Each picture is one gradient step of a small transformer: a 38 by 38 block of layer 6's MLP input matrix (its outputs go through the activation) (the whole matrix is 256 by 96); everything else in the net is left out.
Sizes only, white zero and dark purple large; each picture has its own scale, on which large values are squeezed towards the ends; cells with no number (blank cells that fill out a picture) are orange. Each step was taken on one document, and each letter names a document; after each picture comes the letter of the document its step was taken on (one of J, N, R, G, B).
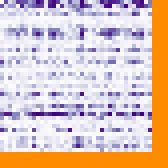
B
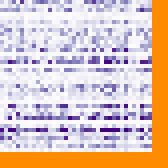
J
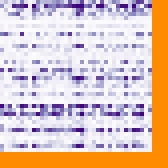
B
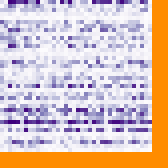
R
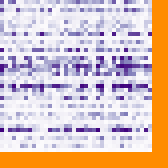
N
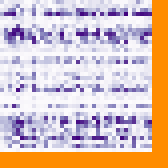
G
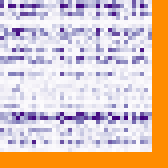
G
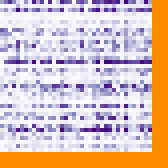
J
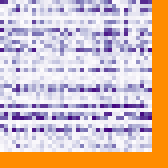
J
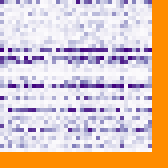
N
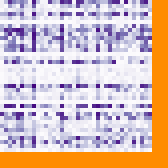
G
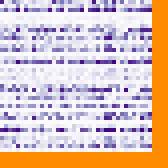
J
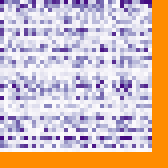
N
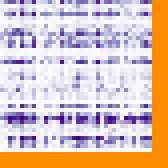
G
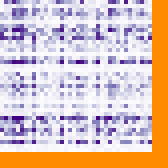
G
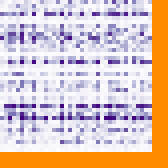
G
